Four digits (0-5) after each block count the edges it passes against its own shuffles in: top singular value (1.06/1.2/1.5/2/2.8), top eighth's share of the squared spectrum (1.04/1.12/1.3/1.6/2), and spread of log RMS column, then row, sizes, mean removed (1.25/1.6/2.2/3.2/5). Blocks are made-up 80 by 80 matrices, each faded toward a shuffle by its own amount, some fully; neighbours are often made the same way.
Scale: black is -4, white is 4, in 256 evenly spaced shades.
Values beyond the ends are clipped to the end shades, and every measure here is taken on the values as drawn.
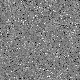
1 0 0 0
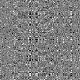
4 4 2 2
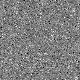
0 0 0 1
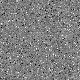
0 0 0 0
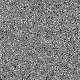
0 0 0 0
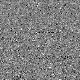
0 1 0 2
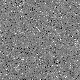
0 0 0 0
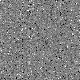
1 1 1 0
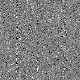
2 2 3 0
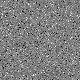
0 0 0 0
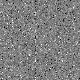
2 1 1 0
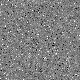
0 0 0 0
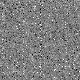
1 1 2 0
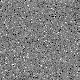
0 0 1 0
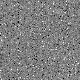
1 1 1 0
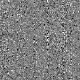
1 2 3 0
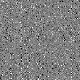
4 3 2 1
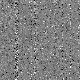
2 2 3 0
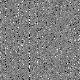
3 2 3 0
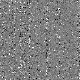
1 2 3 0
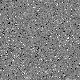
0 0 0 0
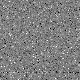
1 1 0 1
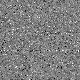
1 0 0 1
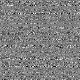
2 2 0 4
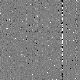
4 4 2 0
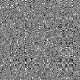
4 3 2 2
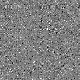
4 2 1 1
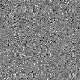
4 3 1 1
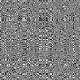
5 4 3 3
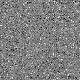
3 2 1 1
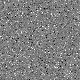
2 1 0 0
